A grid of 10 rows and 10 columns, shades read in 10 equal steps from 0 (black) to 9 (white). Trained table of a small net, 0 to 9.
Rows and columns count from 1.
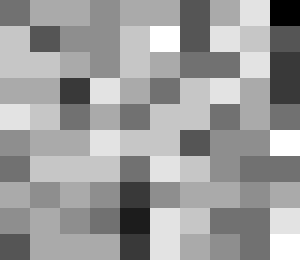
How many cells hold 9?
3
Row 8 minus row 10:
3 -1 0 -1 0 -3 0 1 1 -3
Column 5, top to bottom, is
6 7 7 6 4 7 4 2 1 2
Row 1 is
4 6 6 5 6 6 3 6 8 0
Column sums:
55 59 53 59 46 68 53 55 57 47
